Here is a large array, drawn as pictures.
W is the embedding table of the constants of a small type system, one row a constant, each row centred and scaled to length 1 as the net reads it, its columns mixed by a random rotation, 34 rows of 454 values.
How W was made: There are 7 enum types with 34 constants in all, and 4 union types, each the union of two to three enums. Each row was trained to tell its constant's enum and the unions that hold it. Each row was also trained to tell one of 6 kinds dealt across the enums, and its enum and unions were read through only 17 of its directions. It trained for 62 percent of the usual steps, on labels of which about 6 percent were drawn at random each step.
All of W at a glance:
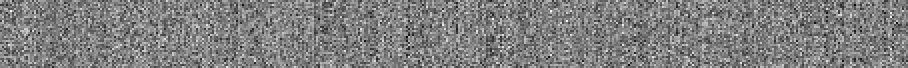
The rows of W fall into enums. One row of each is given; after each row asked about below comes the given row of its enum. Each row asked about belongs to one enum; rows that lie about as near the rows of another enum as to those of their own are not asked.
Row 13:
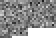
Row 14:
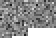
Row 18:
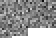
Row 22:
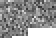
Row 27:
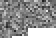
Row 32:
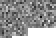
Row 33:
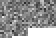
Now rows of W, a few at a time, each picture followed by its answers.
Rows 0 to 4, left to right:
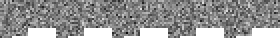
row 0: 27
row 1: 33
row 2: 13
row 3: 33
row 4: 13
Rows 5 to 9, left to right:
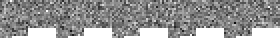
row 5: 14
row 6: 27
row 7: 18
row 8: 27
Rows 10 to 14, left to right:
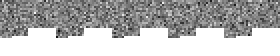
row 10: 14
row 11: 32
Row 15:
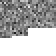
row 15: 13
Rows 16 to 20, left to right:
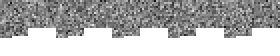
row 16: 33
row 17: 14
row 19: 18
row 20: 18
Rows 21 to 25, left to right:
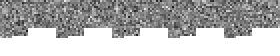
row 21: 14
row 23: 14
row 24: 27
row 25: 32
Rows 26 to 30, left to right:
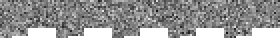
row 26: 18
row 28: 22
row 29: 13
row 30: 13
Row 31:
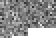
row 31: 18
